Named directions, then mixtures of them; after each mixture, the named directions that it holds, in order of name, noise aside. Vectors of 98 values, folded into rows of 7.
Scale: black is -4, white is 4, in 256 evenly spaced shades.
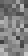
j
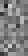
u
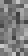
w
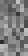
j, w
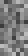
w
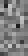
u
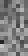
j, u, w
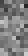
j, w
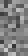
u, w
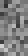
j, u, w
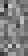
u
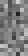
j, u, w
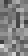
j, u, w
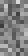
u, w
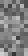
j, u, w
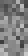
j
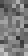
j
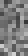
u, w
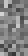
u, w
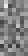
j, u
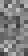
j, u, w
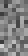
j, u, w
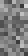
j, w
